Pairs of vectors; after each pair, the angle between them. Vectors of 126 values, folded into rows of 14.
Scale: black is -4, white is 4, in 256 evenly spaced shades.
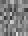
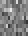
partly opposed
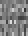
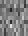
partly opposed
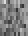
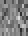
partly opposed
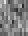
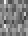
partly aligned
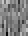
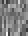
nearly opposite
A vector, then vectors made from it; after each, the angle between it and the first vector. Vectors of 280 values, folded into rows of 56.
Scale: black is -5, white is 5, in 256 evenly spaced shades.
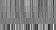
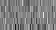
partly opposed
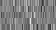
partly aligned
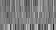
nearly opposite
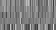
nearly parallel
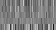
nearly opposite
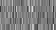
partly aligned
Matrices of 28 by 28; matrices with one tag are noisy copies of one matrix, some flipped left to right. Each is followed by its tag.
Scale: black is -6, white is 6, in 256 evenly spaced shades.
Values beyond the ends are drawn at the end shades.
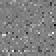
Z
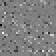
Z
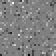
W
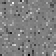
W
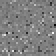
Z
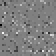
Z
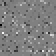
Z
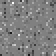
W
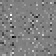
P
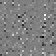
P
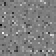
Z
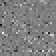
Z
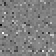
Z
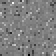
W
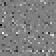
Z
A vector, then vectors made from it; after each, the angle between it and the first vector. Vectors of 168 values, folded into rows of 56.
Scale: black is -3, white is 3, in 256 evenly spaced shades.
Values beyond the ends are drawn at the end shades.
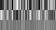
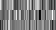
partly opposed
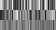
nearly opposite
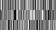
orthogonal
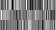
partly aligned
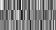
partly opposed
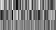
nearly opposite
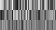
nearly opposite
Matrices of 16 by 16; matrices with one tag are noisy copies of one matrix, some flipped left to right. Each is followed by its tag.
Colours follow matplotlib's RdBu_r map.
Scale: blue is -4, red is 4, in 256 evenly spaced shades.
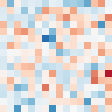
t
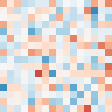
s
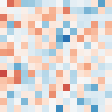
t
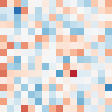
s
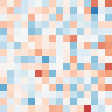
s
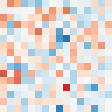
t
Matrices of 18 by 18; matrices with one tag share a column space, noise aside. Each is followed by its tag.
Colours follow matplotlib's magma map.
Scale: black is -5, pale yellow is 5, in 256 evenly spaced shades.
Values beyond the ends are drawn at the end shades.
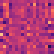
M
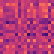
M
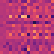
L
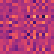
L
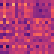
M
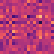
L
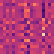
M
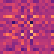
L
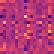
L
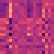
M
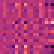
M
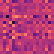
L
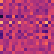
L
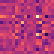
L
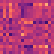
M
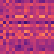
L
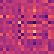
L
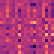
M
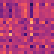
M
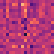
M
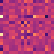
L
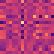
L
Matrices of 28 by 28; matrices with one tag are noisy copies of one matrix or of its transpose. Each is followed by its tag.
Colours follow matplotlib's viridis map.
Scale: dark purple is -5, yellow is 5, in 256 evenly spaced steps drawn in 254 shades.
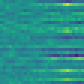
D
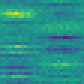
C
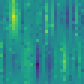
C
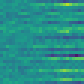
D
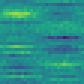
C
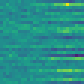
D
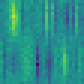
C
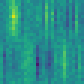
C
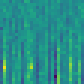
D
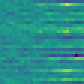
D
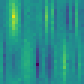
C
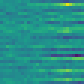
D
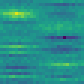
C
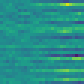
D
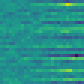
D
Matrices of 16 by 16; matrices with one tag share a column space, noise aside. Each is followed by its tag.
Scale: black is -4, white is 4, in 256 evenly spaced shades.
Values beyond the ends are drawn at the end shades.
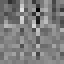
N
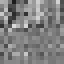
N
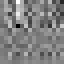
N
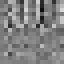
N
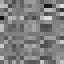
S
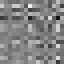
S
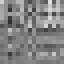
N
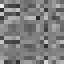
S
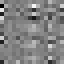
S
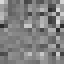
N
